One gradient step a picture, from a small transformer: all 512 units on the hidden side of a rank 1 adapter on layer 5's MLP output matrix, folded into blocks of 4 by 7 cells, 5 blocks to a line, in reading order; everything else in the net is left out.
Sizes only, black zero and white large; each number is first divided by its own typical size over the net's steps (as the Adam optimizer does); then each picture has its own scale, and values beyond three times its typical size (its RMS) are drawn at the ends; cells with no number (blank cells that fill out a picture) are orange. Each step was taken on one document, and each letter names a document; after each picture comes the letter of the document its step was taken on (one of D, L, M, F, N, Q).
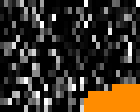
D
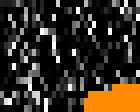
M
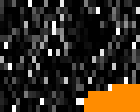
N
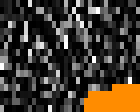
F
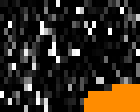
M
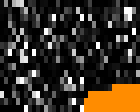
D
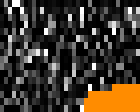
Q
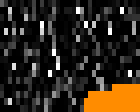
M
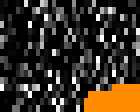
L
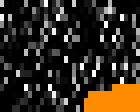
L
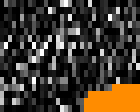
F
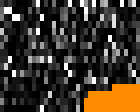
F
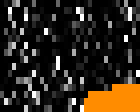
M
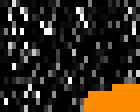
M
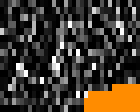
Q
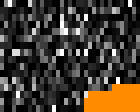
F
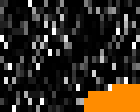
N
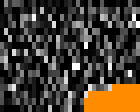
Q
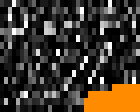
Q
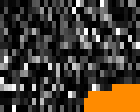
F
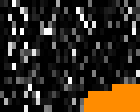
M
